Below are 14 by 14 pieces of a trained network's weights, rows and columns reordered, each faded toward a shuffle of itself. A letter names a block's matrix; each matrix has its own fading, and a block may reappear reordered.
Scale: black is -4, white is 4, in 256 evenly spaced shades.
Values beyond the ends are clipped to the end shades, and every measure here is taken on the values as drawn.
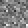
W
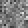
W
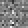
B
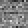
B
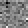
B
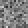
W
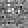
B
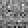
B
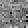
B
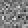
W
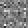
B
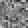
W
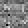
B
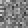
W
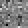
B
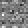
B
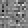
B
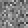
W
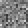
W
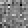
B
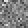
W
